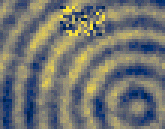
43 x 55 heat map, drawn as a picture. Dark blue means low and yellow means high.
Odd patch: rougher, in the top middle. Rings: centred on the bottom right. Mirror symmetry: none. Odd rows or columns: none. Roughest part: top middle.
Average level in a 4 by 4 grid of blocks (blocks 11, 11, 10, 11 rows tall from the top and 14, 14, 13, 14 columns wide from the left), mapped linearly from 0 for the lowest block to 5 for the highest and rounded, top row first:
3432 / 3543 / 1541 / 0331
